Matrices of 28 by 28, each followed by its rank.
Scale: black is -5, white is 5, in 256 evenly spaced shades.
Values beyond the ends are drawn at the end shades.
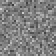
full rank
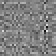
five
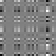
one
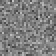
full rank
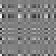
one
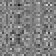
three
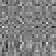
three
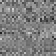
five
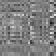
three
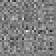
five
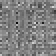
five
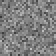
full rank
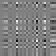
one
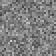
full rank
